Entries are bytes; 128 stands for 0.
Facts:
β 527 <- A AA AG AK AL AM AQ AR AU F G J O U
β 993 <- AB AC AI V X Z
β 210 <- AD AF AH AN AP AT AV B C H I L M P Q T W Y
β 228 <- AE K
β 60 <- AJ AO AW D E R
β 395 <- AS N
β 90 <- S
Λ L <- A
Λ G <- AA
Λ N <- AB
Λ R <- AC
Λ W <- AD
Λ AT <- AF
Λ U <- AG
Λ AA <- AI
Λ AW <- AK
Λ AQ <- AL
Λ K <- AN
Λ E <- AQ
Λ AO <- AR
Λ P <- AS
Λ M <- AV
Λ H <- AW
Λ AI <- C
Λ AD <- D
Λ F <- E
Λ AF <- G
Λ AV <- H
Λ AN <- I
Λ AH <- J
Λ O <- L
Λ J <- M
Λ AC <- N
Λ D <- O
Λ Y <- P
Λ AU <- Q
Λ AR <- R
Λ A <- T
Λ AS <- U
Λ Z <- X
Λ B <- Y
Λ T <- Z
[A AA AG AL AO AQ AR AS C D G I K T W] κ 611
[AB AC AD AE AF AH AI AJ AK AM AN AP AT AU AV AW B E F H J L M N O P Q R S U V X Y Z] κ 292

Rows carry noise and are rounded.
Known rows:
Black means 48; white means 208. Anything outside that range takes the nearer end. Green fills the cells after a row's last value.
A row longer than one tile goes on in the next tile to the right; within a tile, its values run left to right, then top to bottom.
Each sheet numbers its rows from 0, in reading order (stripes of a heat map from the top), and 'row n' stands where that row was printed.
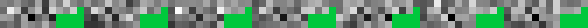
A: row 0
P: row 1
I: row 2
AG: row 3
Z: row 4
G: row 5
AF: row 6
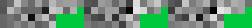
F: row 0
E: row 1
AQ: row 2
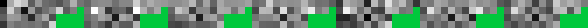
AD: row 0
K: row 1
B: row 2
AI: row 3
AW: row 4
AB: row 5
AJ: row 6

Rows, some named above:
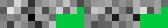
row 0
AR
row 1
X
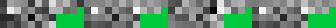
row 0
AW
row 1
I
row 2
E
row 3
I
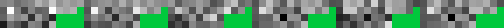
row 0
AN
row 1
I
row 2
AS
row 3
AK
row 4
H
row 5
AK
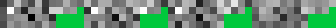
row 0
O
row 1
AC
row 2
R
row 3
AH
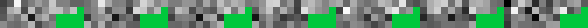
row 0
AA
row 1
J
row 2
S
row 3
M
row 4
N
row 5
AV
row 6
D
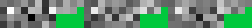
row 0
L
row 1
U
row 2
AE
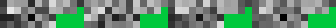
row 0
AW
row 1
T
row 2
H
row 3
AK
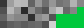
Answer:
W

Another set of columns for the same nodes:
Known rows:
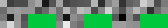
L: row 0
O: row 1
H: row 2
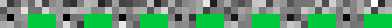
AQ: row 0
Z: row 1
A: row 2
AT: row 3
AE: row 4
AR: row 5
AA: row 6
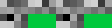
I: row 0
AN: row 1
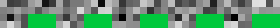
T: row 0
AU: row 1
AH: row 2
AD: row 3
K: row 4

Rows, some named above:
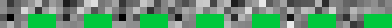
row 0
J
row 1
AW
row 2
AH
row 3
AE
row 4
E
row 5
O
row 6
AS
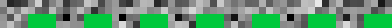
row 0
D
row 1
AH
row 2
X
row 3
AC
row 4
U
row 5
AI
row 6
L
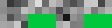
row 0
R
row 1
AE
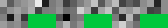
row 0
AF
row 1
AK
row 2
W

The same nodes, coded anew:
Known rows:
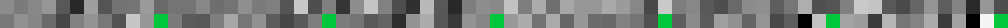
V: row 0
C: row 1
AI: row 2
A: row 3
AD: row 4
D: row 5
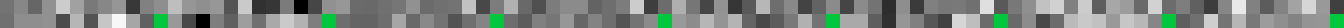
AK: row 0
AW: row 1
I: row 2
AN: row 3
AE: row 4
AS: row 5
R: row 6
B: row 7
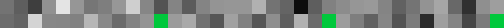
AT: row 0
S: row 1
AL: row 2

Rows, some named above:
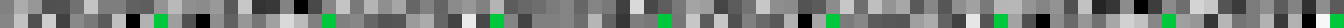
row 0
O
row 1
AW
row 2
Z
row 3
AF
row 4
O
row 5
Z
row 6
AW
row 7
D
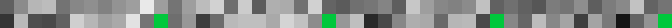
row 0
AC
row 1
R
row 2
N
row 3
AH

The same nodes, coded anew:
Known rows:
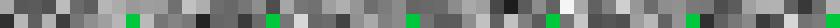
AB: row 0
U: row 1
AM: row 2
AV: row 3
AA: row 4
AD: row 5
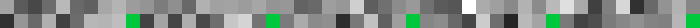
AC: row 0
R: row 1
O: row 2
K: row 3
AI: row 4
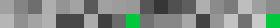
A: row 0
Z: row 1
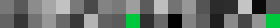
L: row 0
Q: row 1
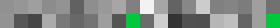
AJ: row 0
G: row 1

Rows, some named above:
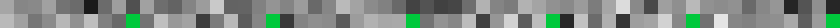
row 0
J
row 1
O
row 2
S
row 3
Z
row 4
N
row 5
AK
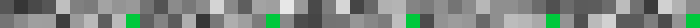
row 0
Z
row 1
D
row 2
AI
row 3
S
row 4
X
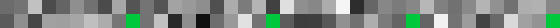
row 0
AW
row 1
E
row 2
AF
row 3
AR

